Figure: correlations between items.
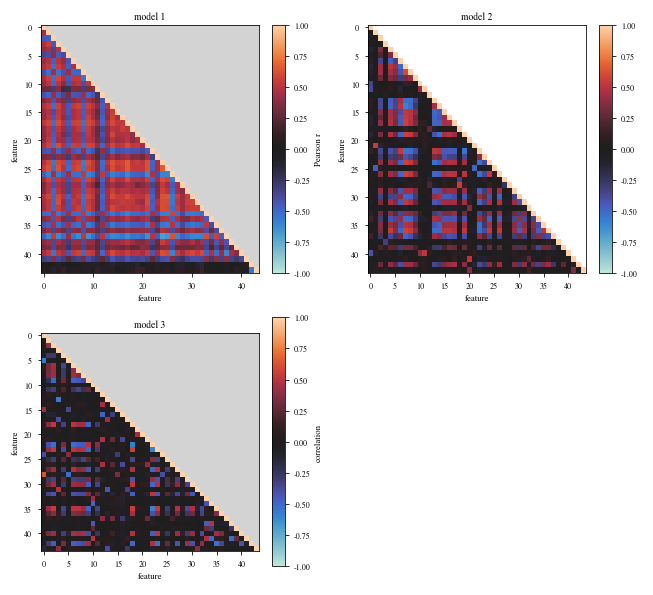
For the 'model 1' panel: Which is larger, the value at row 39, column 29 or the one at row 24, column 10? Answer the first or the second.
the second
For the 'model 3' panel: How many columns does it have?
44
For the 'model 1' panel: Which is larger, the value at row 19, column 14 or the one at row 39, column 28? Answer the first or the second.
the first
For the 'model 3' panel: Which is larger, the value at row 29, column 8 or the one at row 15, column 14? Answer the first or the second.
the second
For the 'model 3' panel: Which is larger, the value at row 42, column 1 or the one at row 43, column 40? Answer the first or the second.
the second
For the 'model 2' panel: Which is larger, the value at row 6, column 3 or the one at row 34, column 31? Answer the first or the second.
the first
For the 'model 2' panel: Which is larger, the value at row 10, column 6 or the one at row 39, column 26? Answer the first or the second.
the second
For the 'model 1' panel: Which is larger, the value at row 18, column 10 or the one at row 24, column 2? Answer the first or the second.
the first
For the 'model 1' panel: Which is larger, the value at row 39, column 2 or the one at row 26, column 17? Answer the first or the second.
the first
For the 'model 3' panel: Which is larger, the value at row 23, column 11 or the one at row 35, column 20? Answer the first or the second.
the second
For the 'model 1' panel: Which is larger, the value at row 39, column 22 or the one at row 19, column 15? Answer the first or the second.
the second
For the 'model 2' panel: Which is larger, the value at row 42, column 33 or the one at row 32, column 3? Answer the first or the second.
the first
